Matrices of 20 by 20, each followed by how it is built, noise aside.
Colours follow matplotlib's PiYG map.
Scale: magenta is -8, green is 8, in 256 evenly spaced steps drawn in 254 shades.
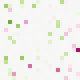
sparse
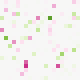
sparse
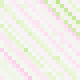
Toeplitz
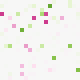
sparse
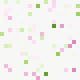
sparse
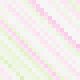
Toeplitz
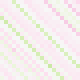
Toeplitz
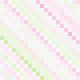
Toeplitz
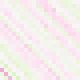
Toeplitz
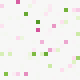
sparse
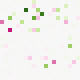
sparse
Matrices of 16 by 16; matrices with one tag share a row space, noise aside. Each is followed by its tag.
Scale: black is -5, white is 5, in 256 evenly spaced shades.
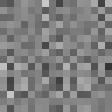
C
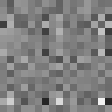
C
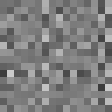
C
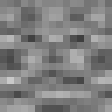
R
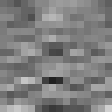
R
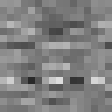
R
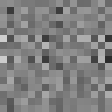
C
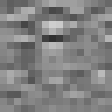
R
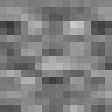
R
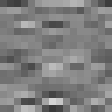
R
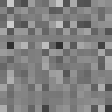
C
